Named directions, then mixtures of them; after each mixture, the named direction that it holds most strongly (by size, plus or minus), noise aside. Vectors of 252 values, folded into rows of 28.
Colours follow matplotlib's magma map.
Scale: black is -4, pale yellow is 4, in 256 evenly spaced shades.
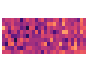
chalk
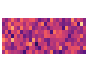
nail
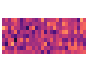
chalk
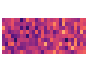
chalk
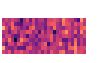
chalk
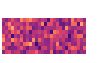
nail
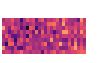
chalk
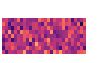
nail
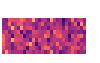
nail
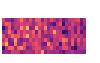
chalk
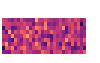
chalk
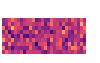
nail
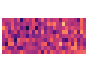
chalk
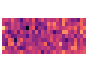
chalk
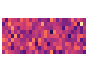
nail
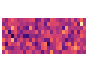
nail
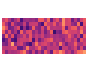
nail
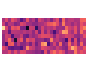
chalk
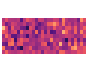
chalk
